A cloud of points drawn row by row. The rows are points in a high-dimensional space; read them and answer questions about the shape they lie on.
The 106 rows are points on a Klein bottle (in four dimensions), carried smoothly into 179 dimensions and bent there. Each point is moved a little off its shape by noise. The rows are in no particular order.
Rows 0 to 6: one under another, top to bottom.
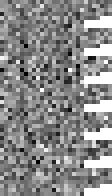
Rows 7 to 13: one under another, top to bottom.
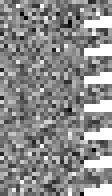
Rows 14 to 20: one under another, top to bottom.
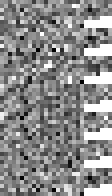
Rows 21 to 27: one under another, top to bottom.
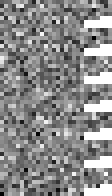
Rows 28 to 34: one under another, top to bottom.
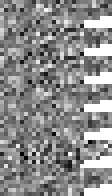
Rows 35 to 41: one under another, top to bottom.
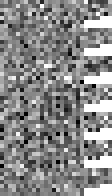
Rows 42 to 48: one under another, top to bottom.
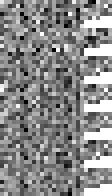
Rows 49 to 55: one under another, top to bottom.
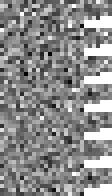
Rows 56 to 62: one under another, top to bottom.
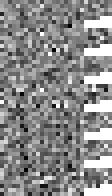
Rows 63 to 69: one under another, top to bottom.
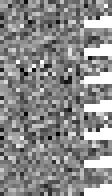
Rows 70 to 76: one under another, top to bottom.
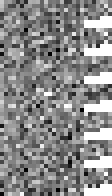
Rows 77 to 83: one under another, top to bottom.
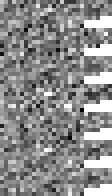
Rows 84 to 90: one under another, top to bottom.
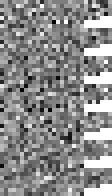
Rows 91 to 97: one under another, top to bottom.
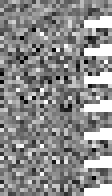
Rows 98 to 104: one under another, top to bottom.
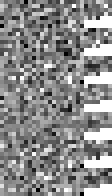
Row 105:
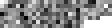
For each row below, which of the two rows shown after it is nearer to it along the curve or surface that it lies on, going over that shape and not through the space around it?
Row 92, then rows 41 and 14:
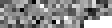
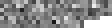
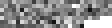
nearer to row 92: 14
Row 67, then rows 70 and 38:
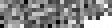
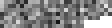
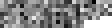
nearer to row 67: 70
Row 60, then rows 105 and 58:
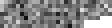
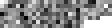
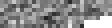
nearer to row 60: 105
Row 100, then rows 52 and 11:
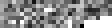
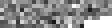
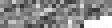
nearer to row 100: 52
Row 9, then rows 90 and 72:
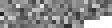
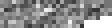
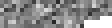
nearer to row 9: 72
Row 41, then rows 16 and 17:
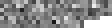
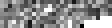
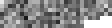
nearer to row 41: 16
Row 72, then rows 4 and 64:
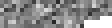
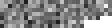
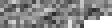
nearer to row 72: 64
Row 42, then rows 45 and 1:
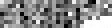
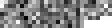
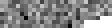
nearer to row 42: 45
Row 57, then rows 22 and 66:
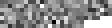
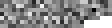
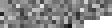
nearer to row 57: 66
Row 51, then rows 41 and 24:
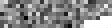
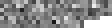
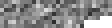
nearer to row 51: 41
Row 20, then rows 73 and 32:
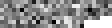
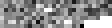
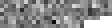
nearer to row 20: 73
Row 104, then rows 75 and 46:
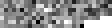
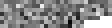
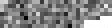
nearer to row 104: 75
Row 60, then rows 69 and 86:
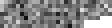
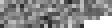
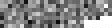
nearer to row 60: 86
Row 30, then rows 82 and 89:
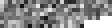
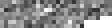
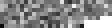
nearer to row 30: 82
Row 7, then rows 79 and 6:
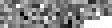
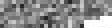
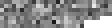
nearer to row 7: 6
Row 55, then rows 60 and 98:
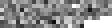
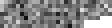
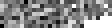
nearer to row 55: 98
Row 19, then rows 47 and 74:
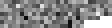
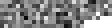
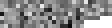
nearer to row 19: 47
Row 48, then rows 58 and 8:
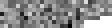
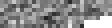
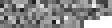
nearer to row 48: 8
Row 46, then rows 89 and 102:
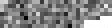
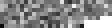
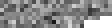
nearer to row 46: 89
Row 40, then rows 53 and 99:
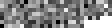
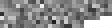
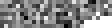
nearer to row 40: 99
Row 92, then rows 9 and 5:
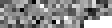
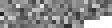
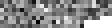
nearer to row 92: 5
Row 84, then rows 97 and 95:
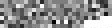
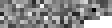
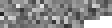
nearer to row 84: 97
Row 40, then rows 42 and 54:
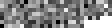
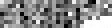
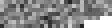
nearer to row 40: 54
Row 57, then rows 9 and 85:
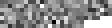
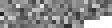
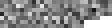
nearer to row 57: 9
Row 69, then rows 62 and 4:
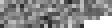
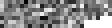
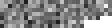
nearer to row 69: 4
